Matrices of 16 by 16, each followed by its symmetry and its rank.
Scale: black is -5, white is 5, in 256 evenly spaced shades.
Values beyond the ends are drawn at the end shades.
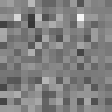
neither, rank three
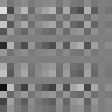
neither, rank one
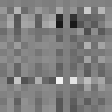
neither, rank two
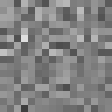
neither, rank three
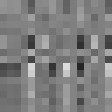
neither, rank two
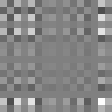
symmetric, rank one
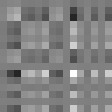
symmetric, rank one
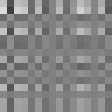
neither, rank one
